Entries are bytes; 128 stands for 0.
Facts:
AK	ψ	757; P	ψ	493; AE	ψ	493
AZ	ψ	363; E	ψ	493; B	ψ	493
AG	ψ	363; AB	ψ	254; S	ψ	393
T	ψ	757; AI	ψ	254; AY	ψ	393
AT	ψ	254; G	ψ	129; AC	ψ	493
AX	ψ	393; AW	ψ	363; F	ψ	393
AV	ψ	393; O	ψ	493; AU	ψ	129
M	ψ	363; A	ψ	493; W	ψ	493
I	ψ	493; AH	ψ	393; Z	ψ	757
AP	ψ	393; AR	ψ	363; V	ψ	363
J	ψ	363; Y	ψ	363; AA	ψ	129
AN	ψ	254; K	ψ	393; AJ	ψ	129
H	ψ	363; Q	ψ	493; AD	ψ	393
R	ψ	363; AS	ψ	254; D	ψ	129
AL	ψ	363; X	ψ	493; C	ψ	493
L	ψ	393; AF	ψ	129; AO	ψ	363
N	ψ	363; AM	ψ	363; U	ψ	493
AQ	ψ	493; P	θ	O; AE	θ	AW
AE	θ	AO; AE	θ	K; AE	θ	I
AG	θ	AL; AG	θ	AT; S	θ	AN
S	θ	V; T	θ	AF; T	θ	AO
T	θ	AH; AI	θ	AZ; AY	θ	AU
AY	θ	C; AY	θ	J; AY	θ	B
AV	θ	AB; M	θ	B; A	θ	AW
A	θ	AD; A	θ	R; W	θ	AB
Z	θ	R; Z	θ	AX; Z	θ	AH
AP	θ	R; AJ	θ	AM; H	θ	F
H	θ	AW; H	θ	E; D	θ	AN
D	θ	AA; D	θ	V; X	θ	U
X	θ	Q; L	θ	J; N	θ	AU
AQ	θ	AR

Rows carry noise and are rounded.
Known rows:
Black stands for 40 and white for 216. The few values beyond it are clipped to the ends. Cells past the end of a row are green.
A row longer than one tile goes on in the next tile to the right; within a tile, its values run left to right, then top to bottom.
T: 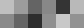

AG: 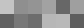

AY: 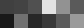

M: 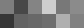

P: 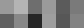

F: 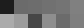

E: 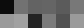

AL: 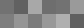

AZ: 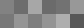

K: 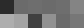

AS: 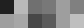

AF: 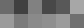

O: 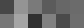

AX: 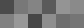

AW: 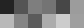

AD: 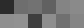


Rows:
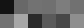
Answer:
C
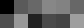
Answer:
B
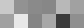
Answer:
S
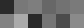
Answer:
AC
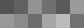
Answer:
AO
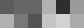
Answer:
H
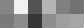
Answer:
AI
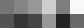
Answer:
AV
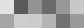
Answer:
D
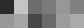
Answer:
AT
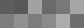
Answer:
Y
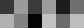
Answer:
AE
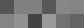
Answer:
AH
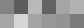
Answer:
V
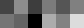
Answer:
A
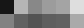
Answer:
AB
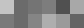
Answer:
AJ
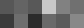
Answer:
L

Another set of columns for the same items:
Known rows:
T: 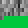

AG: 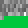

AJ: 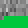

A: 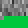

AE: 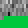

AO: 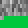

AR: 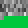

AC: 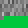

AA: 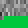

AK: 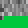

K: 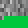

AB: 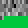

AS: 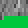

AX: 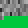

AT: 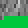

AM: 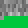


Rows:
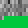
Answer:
S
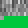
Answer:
AW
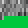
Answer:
AN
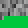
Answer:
AI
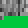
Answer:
Z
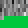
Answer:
R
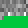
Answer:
J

